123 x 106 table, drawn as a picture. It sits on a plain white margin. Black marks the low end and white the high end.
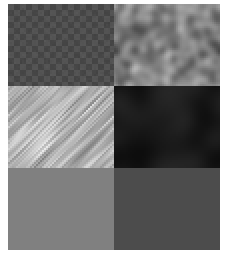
The table splits into 3 rows of 2 panels. Panel 1,1: low, checkered, faint in contrast. Panel 1,2: middling, blotchy. Panel 2,1: high, slanting up to the right. Panel 2,2: very low, smooth, faint in contrast. Panel 3,1: middling, flat. Panel 3,2: low, flat.
